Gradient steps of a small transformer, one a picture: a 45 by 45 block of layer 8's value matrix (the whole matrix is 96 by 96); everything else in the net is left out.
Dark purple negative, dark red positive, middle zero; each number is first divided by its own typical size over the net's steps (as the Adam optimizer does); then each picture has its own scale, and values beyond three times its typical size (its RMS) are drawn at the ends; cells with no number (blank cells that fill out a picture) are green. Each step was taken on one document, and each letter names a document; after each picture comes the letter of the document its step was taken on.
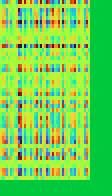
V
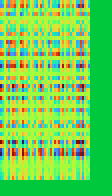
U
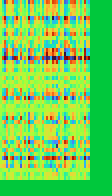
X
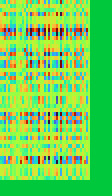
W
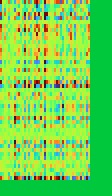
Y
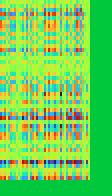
W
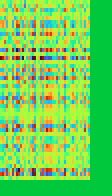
X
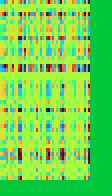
V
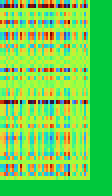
X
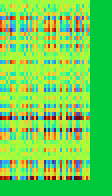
W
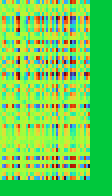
X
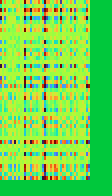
Y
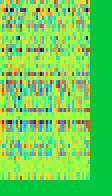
V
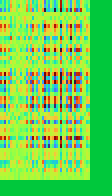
W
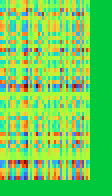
W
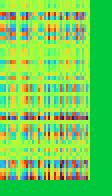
W
